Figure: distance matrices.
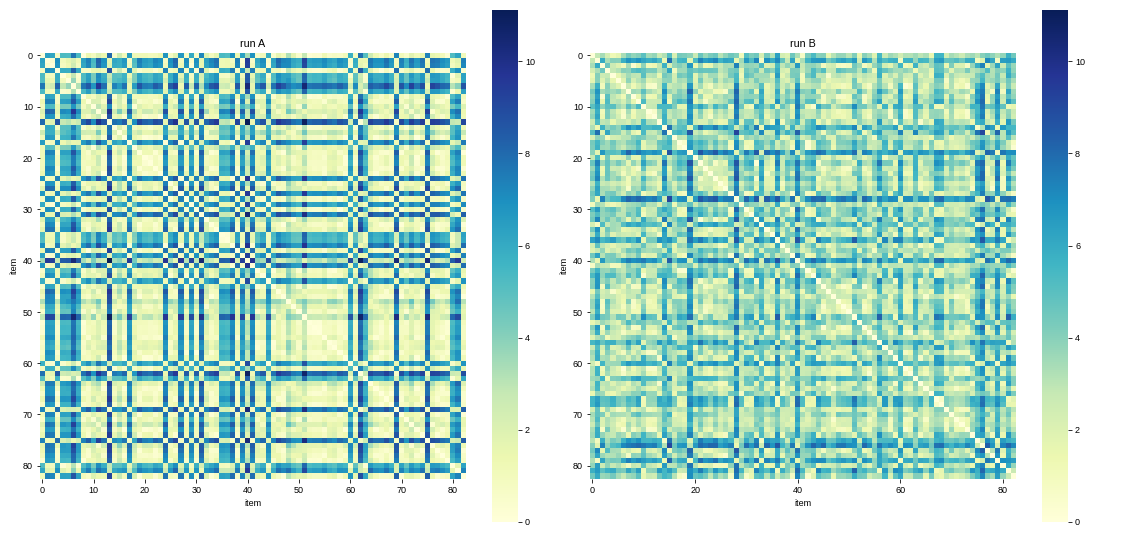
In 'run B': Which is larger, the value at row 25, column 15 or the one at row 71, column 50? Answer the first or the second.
the first
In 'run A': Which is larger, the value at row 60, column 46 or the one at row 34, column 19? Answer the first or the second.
the first
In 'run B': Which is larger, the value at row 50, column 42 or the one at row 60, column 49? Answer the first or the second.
the second
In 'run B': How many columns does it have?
83
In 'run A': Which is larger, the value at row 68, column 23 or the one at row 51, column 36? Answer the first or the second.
the second
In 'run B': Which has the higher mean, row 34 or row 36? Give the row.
36
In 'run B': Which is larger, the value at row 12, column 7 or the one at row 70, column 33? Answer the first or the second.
the second
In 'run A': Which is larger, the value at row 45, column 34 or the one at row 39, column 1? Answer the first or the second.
the first
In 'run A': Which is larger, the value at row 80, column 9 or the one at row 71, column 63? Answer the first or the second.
the first
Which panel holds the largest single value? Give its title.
run A
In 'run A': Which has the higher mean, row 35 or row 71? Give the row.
35
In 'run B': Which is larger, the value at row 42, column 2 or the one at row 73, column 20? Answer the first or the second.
the first
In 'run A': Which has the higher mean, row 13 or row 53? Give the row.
13
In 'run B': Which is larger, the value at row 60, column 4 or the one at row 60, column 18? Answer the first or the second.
the second
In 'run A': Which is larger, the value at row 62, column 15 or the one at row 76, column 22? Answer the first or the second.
the first
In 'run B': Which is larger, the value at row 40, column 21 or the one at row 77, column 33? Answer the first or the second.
the first
